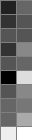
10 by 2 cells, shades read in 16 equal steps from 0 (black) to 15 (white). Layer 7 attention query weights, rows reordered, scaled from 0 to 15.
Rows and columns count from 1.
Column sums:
49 83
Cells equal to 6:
4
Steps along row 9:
up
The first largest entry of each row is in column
2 2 1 2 2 2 2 2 2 2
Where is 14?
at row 10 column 1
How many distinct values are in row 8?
2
